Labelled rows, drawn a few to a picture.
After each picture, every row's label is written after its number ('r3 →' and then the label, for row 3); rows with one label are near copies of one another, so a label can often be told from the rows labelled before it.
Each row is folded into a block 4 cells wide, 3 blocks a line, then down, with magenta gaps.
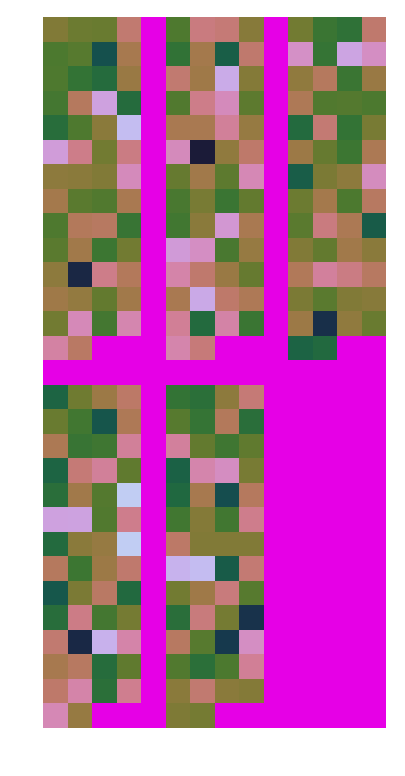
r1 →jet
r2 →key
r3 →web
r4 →jet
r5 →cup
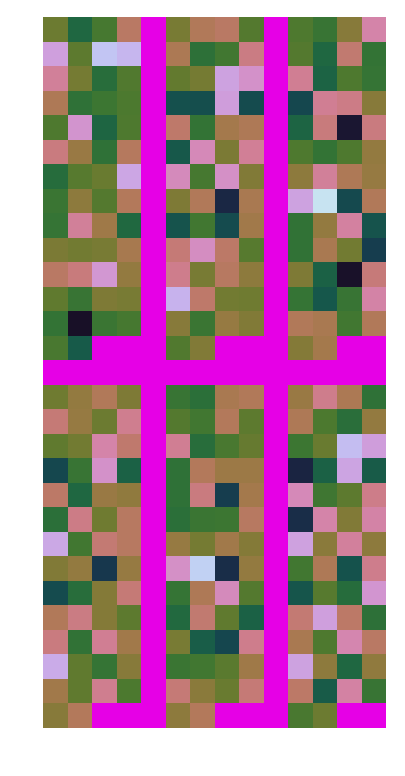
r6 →web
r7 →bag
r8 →cup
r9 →bag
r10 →cup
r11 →bag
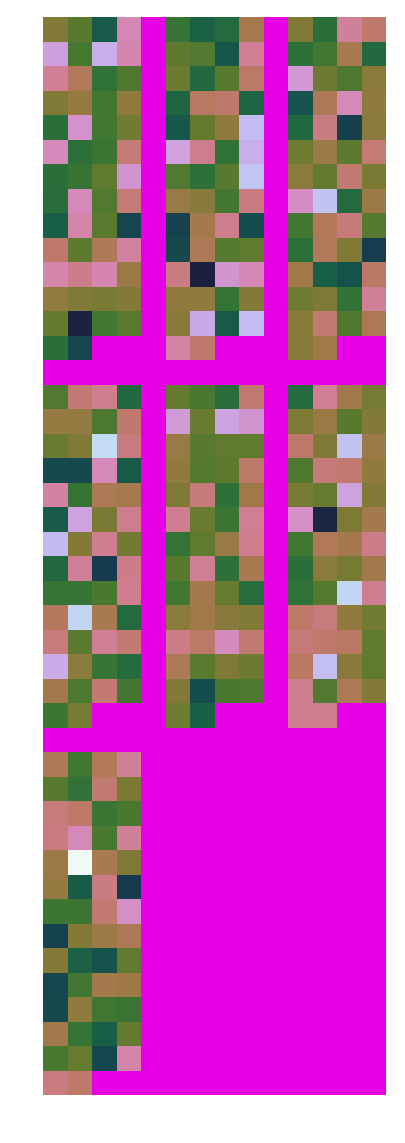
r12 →web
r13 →jet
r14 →cup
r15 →bag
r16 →web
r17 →key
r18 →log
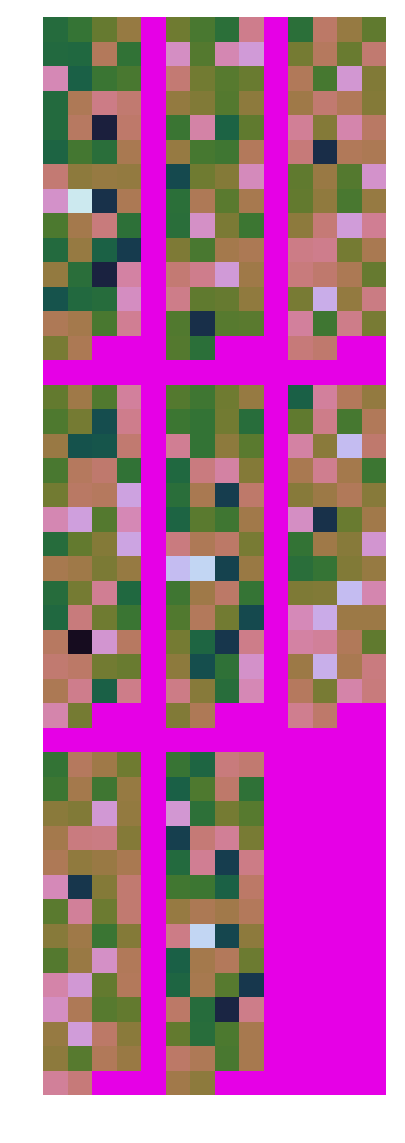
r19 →cup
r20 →web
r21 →key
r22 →jet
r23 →cup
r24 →key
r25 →key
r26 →cup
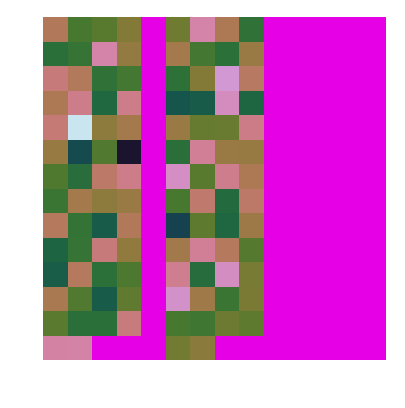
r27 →log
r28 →bag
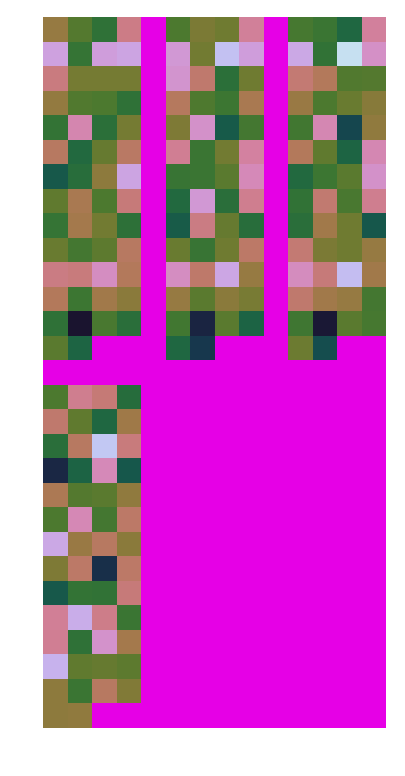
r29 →web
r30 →web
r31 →web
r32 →bag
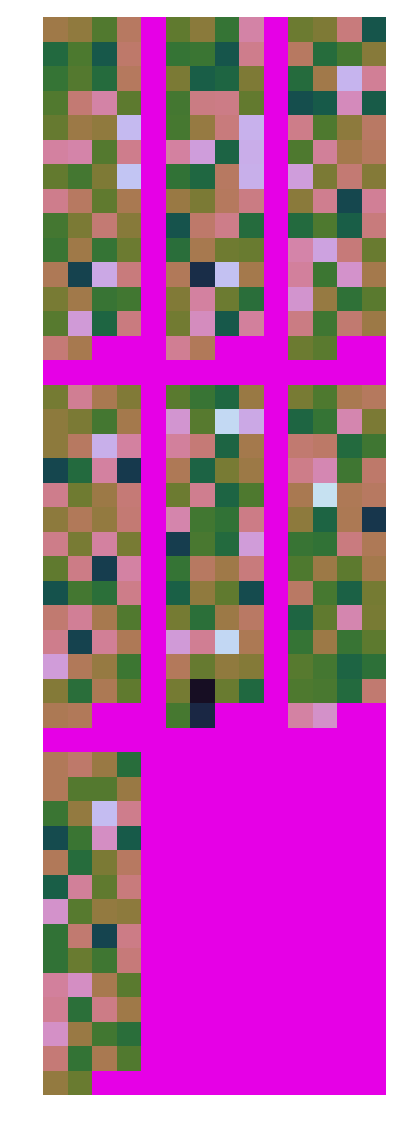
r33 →jet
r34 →jet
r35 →bag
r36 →bag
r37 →web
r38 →log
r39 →bag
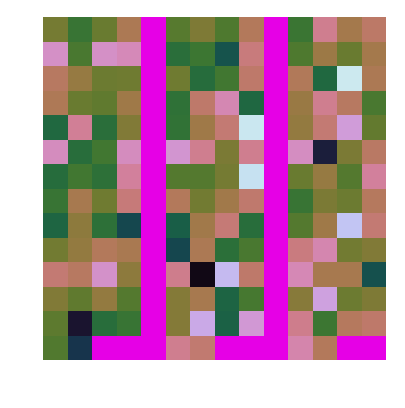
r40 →web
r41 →jet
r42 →key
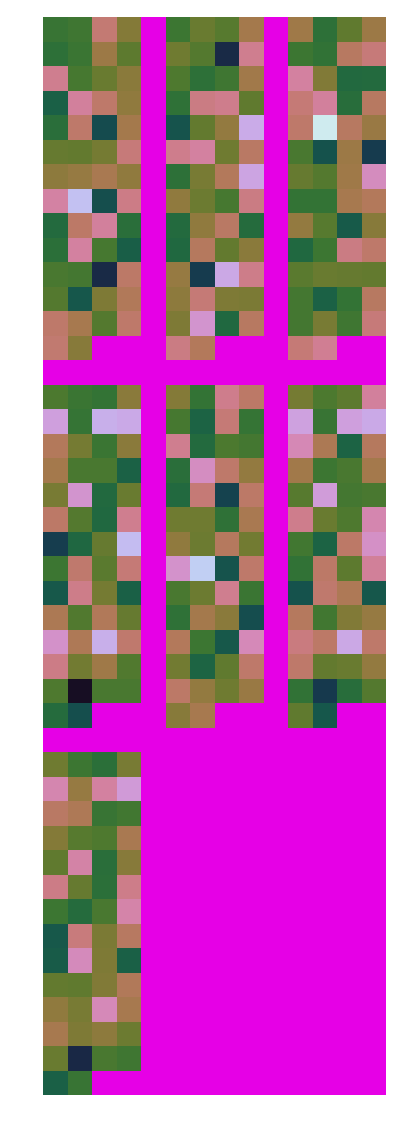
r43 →cup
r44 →jet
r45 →log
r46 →web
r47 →cup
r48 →web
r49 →web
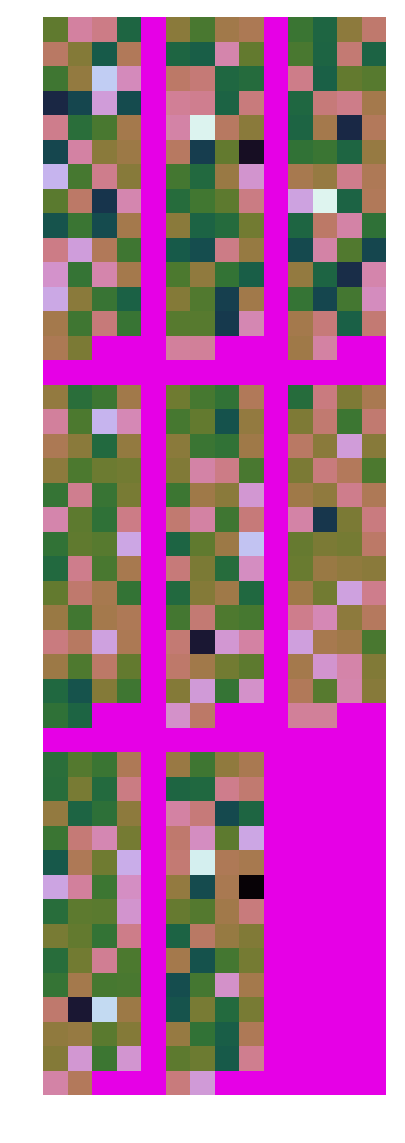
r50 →bag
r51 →log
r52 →cup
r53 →web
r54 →jet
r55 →key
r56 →jet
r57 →log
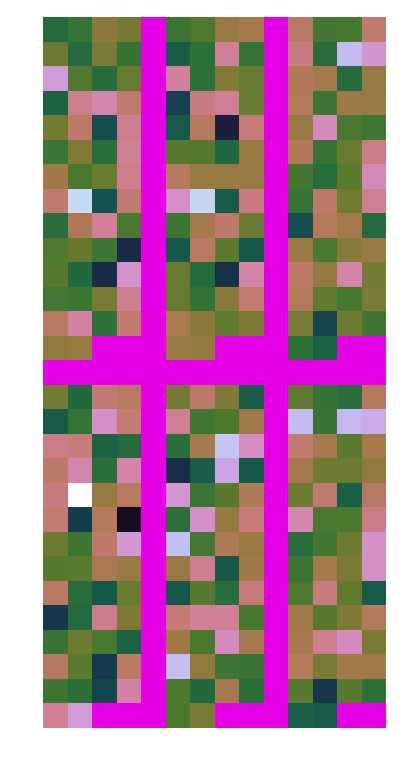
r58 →cup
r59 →cup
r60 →web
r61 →log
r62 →bag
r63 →web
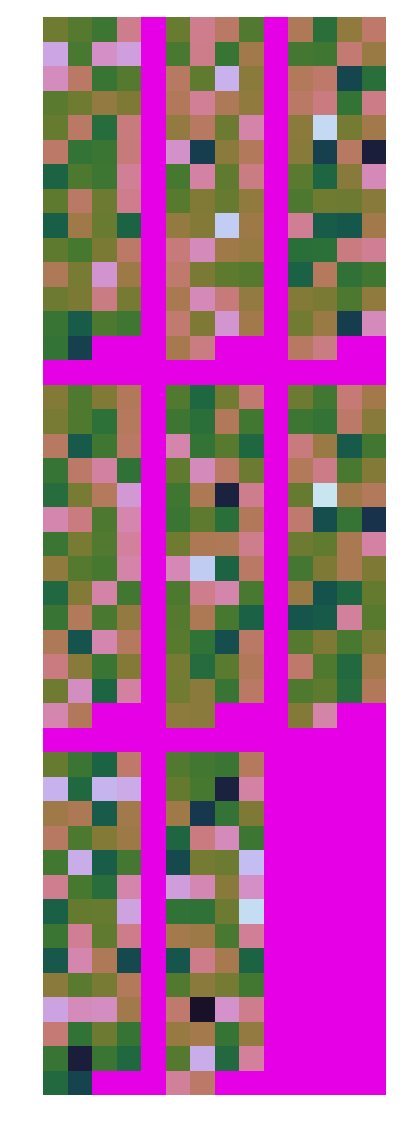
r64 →web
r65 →key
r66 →log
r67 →jet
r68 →cup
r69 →log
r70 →web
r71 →jet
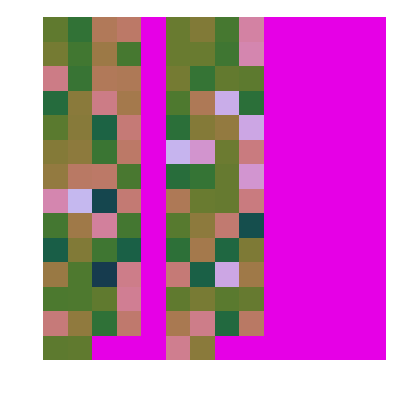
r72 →cup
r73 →jet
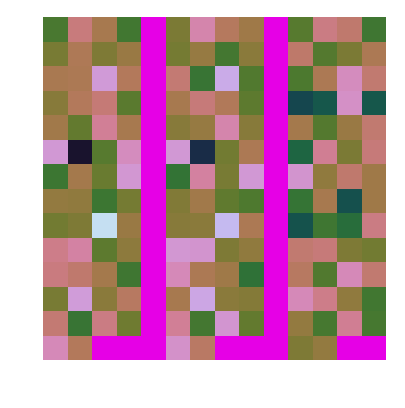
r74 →key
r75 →key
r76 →bag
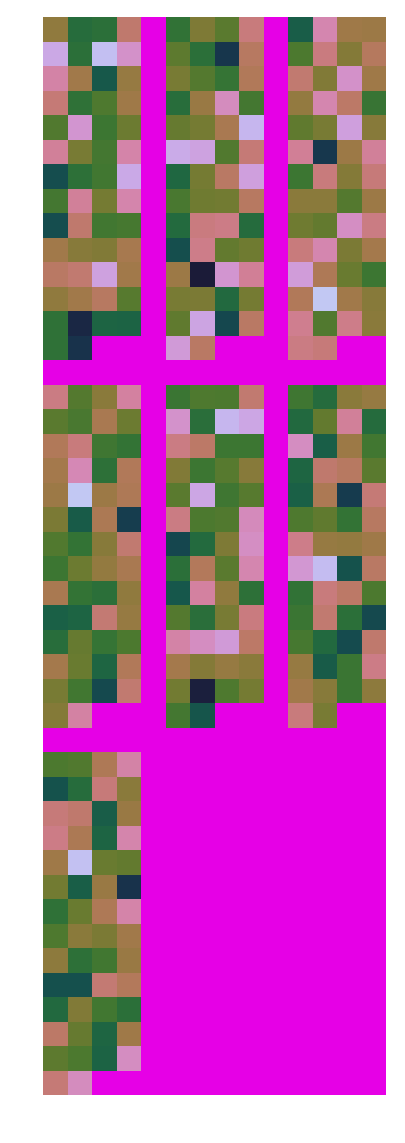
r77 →web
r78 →jet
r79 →key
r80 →log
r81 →web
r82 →cup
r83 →log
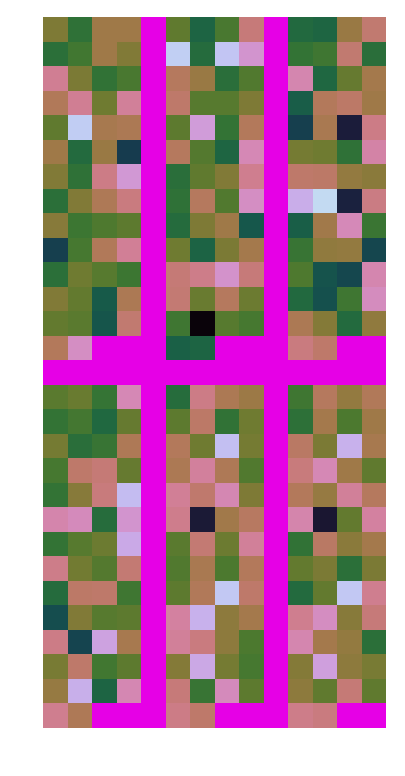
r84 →log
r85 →web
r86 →cup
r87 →jet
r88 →key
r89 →key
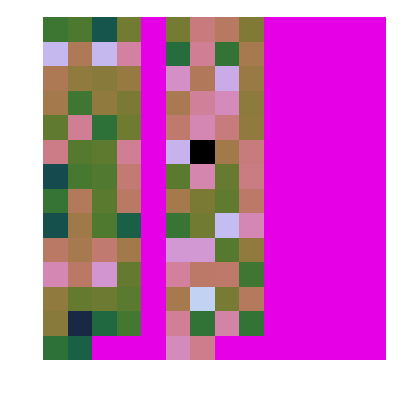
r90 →web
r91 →key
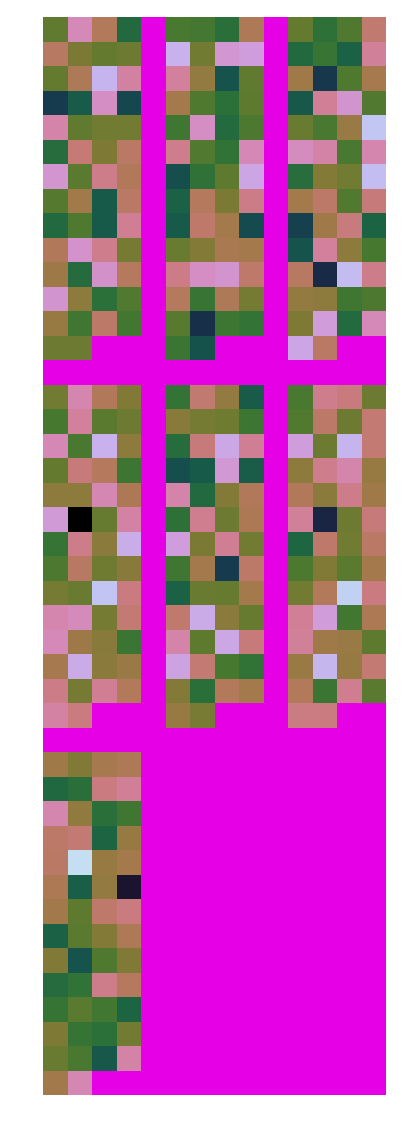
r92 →bag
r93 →web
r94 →jet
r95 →key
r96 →bag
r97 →key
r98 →log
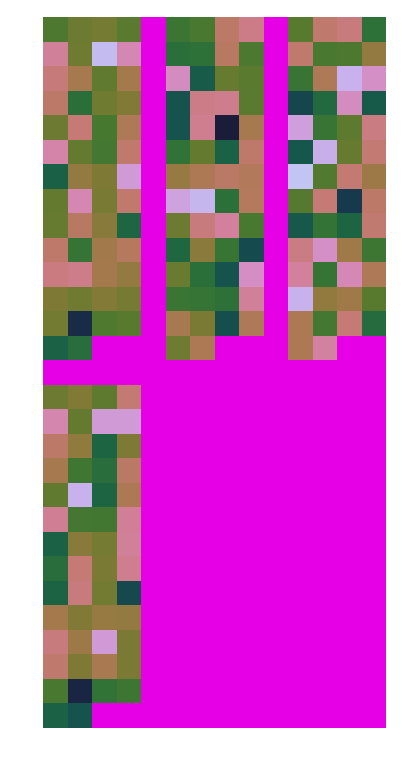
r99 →web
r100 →cup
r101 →bag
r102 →web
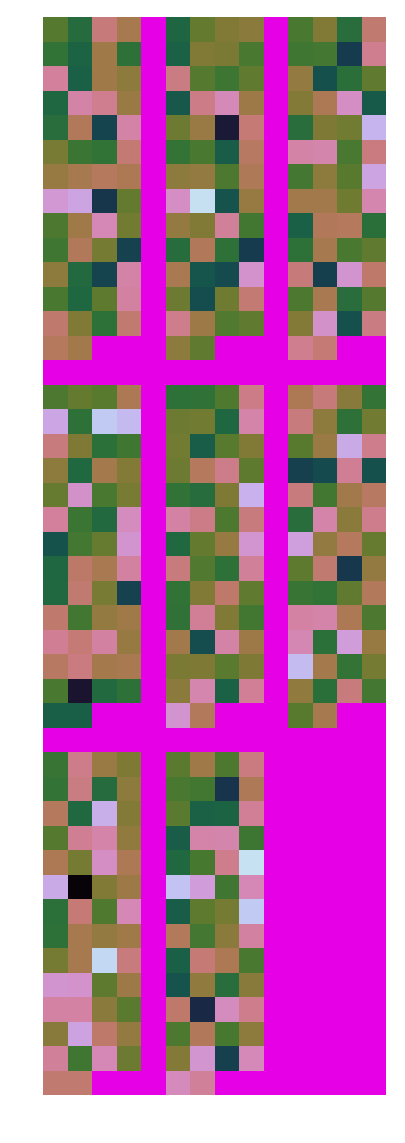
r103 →cup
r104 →cup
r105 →jet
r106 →web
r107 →jet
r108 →bag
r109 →key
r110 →jet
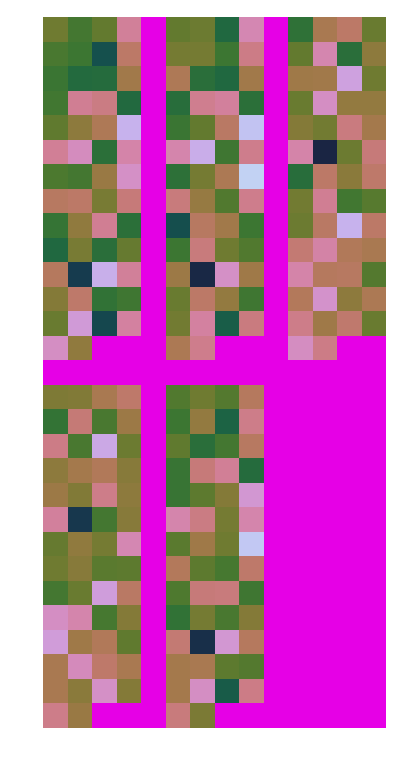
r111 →jet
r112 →jet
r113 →key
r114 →key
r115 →jet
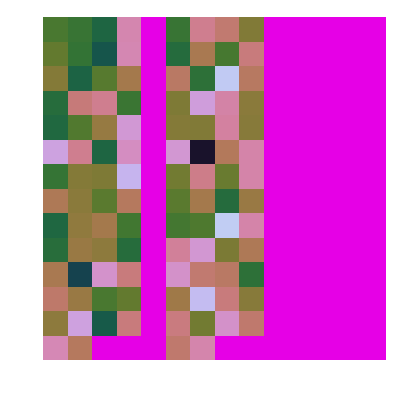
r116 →jet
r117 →key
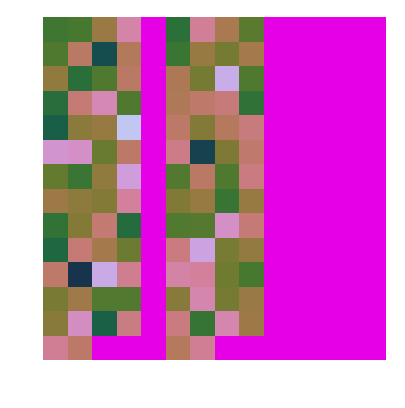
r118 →jet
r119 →key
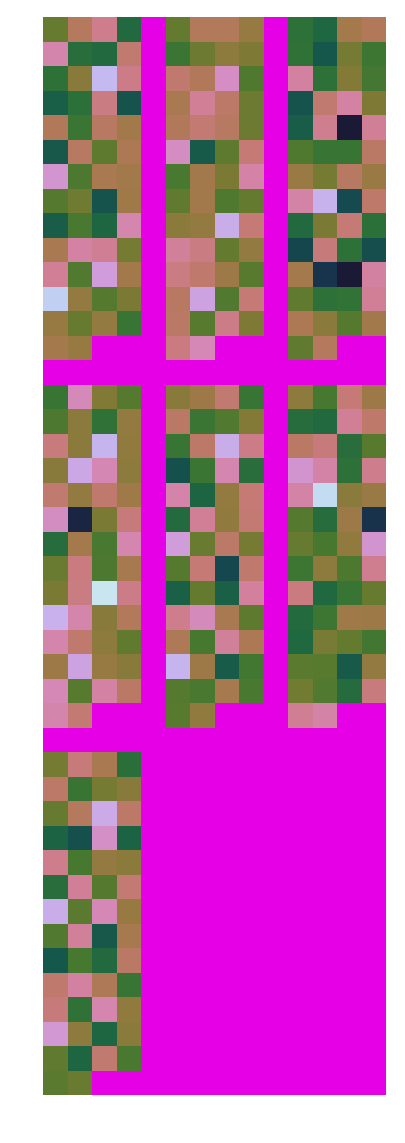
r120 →bag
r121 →key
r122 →cup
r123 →key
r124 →bag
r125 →log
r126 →bag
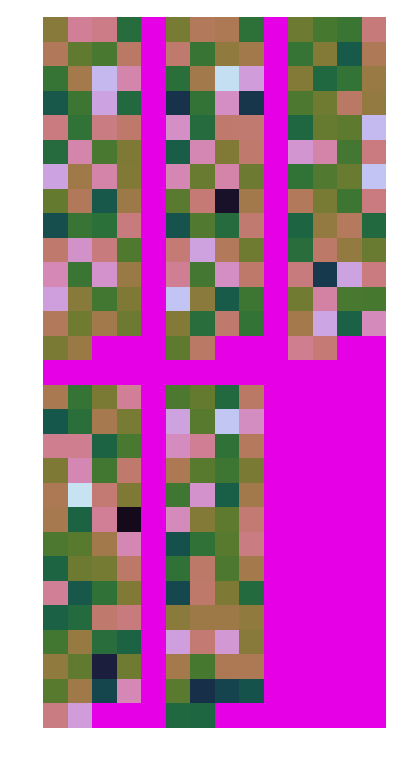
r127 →bag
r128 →bag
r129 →jet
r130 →log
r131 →web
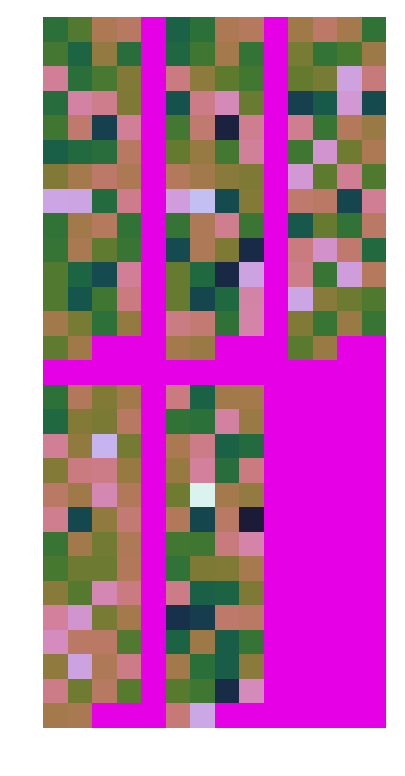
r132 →cup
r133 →cup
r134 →bag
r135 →key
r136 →log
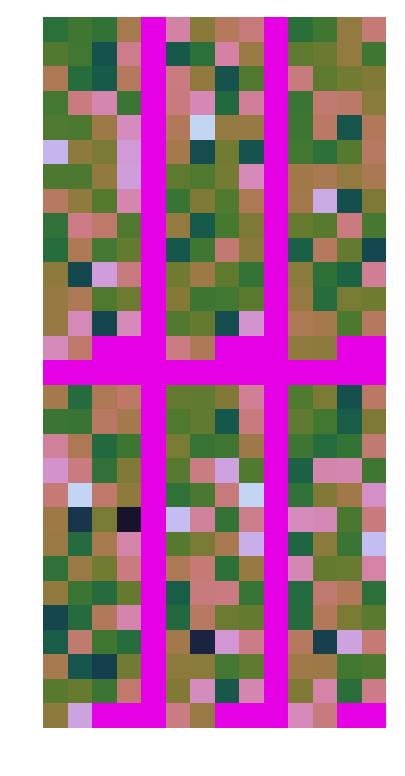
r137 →jet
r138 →log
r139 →cup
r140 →log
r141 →jet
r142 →jet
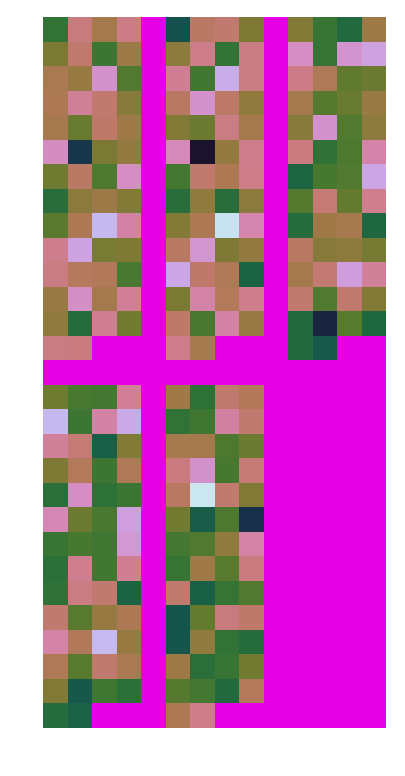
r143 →key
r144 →key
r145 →web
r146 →web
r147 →log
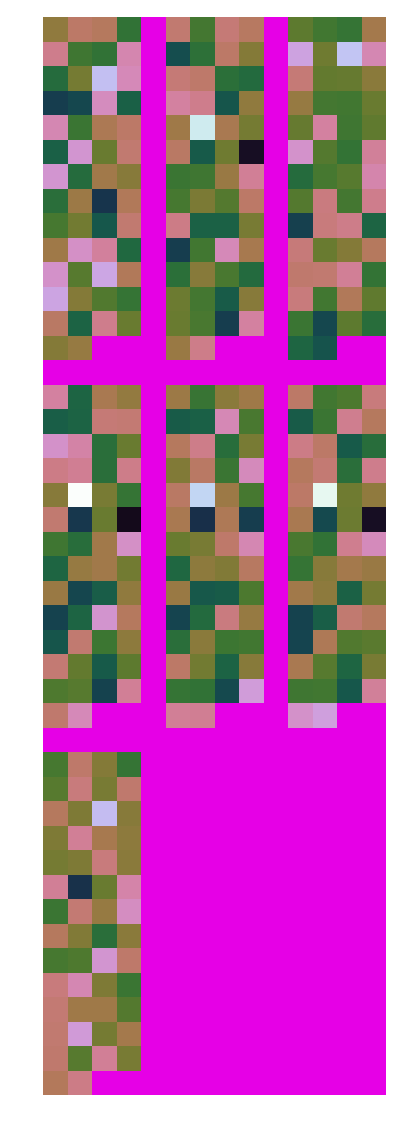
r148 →bag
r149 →log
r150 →web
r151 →log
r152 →log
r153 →log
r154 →key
